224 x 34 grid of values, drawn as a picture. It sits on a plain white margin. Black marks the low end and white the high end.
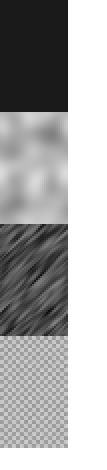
The table splits into 4 rows of 1 panel. Panel 1,1: very low, flat. Panel 2,1: high, smooth. Panel 3,1: low, slanting up to the right. Panel 4,1: high, checkered.
